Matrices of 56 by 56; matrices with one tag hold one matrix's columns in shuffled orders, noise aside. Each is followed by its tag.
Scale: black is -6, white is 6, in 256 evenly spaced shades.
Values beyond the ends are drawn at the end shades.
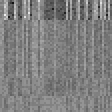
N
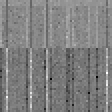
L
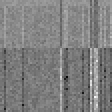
L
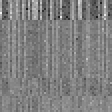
N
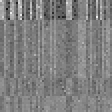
N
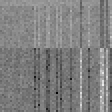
L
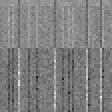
L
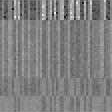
N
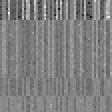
N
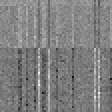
L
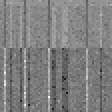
L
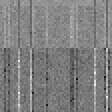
L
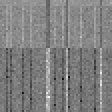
L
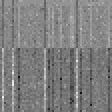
L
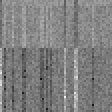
L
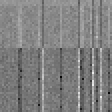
L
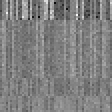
N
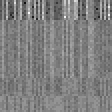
N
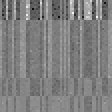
N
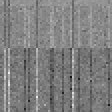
L
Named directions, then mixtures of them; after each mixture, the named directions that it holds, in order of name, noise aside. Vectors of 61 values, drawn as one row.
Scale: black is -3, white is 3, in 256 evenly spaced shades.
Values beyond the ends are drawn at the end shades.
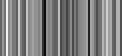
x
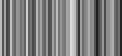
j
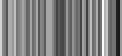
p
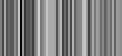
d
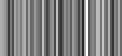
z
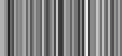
z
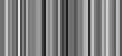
d, x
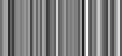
p, z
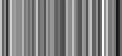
j, p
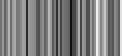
j, p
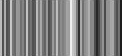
j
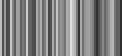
j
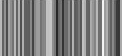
d, p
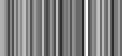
z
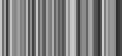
j, p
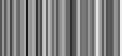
j, x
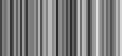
d, j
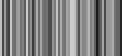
j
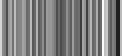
p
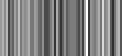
x, z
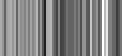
p, x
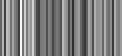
d, j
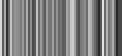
j, p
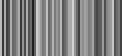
d, j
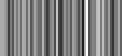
z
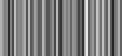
z
